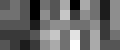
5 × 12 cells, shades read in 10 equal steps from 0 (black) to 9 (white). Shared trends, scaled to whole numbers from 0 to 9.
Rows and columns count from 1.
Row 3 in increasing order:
1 2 3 3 3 4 4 4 5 5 5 5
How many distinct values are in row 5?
7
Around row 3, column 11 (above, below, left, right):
1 2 5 5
